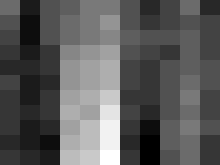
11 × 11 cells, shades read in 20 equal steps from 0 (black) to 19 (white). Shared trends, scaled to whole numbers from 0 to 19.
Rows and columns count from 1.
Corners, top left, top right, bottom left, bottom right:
8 3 4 4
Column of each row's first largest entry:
5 6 6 6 6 6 6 6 6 6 6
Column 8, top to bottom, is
3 4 6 5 4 4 4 3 1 0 0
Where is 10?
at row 3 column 6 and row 4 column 4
